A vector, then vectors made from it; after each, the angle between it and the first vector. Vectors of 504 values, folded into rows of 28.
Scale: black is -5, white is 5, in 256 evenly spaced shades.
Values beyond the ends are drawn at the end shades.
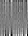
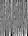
nearly parallel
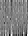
nearly opposite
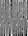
nearly opposite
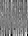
nearly parallel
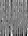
nearly opposite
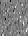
orthogonal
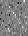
orthogonal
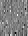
partly opposed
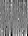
nearly parallel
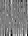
nearly parallel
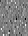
orthogonal
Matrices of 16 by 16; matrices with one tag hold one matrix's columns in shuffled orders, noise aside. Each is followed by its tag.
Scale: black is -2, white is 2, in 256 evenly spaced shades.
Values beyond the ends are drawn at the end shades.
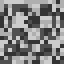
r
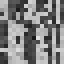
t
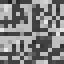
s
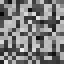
s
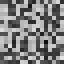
s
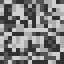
s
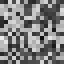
s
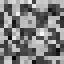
r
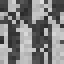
t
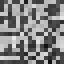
s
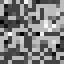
s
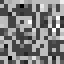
r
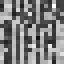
t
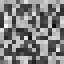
r
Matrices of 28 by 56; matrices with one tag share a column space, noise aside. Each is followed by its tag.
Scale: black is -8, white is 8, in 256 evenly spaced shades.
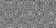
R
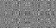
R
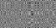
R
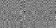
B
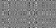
R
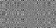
R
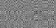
B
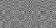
B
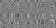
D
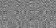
B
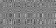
D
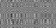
D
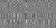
D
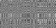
D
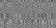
D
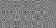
B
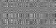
D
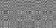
B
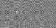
B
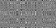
R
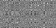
R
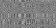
D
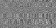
D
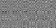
B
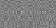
B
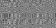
D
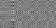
B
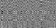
B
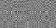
B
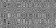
D
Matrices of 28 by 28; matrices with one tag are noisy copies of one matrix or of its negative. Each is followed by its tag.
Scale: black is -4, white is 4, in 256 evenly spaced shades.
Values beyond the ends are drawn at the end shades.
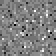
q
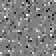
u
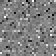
u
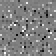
q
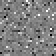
u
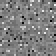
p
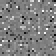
p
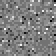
p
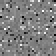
p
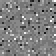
p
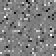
u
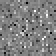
q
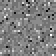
u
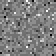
u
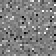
p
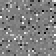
p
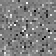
q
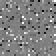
p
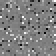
p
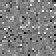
p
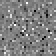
q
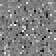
q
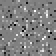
q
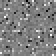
u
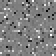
u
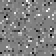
u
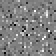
q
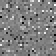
p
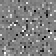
q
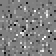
q
